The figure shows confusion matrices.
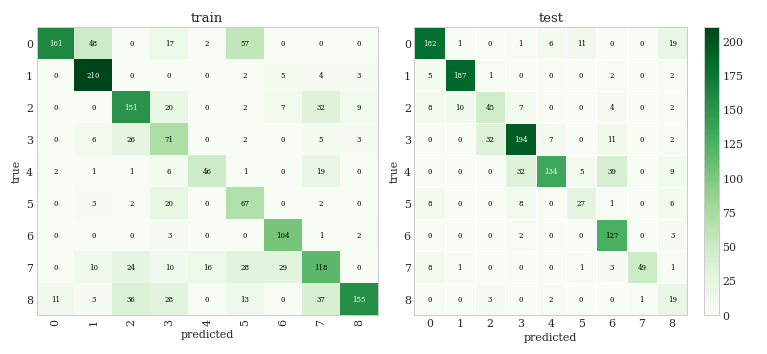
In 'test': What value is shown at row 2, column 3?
7
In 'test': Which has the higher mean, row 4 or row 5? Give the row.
4
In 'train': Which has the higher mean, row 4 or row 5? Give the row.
5
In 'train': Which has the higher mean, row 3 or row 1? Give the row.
1
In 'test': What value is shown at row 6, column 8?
3
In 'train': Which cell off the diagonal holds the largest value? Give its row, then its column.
0, 5
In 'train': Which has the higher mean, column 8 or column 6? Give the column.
8
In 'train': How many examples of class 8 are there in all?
283
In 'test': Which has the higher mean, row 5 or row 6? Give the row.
6
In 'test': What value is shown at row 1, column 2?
1
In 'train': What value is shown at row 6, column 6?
104
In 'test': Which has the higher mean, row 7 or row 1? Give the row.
1
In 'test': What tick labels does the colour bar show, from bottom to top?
0, 25, 50, 75, 100, 125, 150, 175, 200
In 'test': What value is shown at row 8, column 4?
2
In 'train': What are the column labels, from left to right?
0, 1, 2, 3, 4, 5, 6, 7, 8
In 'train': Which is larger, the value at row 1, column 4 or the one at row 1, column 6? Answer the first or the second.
the second
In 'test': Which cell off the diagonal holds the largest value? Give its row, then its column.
4, 6
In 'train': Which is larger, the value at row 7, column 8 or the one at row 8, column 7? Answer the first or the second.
the second
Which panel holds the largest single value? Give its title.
train
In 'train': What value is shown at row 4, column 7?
19
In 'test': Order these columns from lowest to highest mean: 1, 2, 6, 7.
7, 2, 6, 1
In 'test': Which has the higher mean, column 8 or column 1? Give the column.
1
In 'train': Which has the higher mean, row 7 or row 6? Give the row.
7
